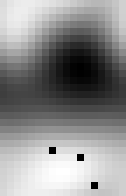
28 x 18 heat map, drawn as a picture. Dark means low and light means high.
Values change most from cell to cell in the bottom middle. The ninth with the highest average is the bottom middle. There are three isolated cells, each far lower than the cells round it.
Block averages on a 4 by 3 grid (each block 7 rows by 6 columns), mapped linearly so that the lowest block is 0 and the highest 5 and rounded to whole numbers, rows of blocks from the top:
5 3 3 | 2 0 0 | 2 2 2 | 5 5 4
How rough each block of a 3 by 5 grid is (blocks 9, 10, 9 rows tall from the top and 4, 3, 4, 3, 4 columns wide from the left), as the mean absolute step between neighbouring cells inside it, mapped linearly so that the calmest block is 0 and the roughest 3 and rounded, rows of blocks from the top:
0 1 1 1 1 / 0 0 0 0 0 / 0 0 1 3 0
